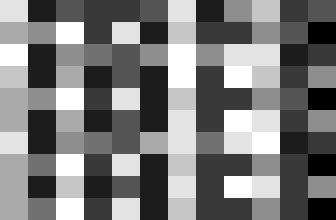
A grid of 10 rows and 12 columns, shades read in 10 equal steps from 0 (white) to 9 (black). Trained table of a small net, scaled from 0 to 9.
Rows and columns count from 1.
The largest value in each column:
3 8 6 8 7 8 2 8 7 4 8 9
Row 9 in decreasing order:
8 8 8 7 7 6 4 3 2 1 1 0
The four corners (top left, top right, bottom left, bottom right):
1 6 3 9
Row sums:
63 58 48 55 58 56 49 60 55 60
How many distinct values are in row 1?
6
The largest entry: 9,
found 4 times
